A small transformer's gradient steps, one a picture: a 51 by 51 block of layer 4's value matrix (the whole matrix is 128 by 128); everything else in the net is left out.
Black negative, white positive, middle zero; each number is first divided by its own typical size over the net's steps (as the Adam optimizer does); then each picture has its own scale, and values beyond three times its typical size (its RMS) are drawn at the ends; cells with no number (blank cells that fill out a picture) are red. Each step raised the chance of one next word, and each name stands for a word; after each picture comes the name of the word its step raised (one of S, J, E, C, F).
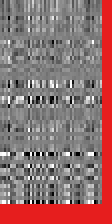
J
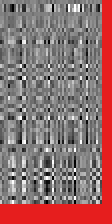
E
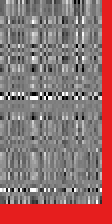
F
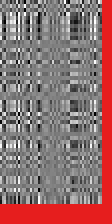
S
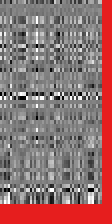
F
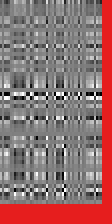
F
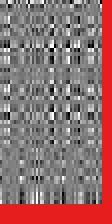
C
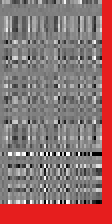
J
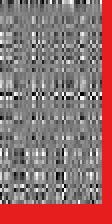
F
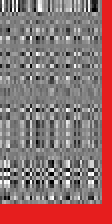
E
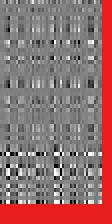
J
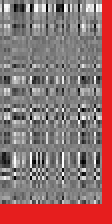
E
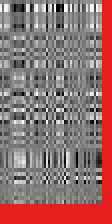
E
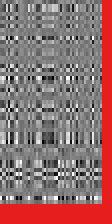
E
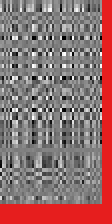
E
